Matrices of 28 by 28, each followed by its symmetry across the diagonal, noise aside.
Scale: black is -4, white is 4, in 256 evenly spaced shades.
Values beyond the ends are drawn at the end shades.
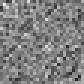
symmetric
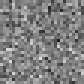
antisymmetric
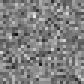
antisymmetric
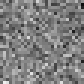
antisymmetric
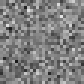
antisymmetric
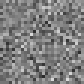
antisymmetric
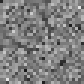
symmetric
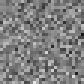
antisymmetric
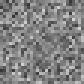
symmetric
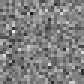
antisymmetric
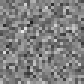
antisymmetric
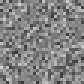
symmetric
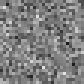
antisymmetric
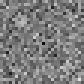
symmetric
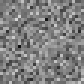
symmetric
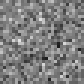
symmetric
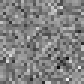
symmetric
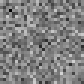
symmetric
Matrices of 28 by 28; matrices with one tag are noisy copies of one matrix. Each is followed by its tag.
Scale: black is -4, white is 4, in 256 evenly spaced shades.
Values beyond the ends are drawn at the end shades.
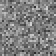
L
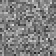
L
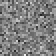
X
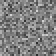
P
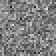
L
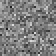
L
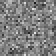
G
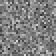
X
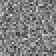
P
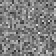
X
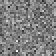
X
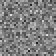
P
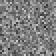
X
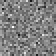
P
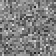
L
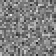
P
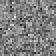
L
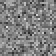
G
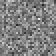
G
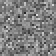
G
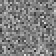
X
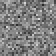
G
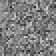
L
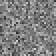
X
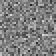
P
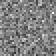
P
